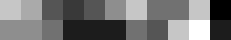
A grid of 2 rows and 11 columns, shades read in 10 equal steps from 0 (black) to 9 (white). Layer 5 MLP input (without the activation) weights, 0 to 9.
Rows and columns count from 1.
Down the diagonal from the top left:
7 5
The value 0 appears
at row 1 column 11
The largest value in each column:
7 6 4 2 3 5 7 4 7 9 1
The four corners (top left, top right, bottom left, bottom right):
7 0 5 1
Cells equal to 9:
1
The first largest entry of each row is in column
1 10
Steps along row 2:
same down down same same up down up up down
